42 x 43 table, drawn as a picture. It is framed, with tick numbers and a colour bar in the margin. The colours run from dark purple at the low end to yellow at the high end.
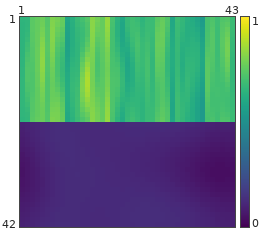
The table splits into 2 rows of 1 panel. Panel 1,1: high, streaked downward. Panel 2,1: very low, smooth, faint in contrast.
